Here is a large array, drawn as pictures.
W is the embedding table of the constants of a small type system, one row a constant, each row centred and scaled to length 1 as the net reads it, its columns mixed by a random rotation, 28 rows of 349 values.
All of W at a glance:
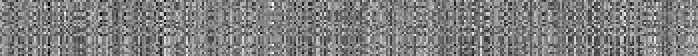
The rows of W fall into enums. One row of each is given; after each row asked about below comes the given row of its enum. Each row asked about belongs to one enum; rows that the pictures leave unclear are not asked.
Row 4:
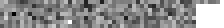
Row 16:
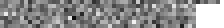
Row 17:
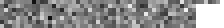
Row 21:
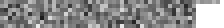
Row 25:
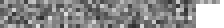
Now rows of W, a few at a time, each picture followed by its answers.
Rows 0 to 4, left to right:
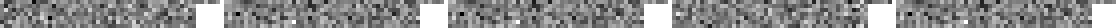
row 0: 17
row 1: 4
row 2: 4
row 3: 16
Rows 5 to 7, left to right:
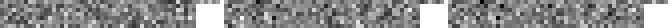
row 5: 25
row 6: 17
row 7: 17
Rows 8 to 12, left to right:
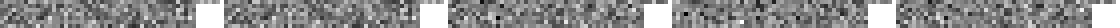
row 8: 25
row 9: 25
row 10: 17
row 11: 4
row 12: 17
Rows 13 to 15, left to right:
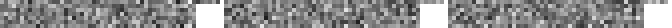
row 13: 16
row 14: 21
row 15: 25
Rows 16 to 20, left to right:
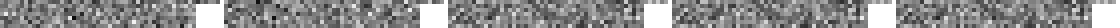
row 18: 25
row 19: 25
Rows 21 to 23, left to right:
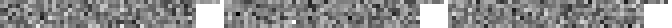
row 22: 4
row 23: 16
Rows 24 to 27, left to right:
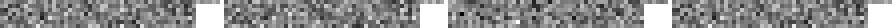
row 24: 21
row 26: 4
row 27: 21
